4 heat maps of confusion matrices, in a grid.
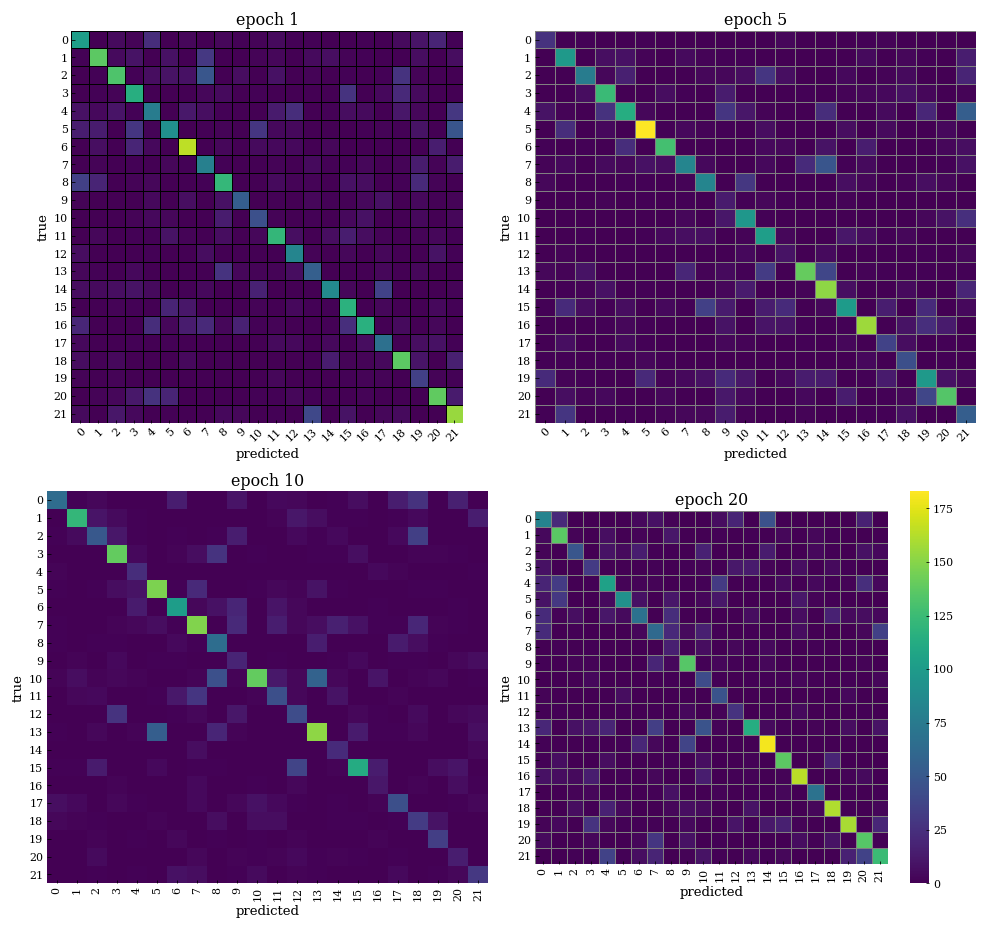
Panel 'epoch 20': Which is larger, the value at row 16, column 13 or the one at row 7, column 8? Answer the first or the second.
the second
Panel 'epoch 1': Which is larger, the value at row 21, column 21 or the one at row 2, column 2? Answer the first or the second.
the first
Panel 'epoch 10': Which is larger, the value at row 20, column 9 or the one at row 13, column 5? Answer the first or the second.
the second
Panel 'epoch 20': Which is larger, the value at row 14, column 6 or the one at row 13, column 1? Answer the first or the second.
the first
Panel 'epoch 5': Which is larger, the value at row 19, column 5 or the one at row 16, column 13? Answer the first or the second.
the first
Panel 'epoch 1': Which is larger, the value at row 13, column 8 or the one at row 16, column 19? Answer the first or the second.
the first
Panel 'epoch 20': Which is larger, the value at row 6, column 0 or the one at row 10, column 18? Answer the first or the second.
the first
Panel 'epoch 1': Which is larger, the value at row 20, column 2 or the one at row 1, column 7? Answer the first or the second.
the second
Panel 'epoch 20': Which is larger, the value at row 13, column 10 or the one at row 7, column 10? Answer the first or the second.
the first
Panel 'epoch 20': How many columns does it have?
22
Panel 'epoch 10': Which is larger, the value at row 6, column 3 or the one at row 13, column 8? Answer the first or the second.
the second
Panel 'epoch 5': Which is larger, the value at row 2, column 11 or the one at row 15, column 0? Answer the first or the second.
the first
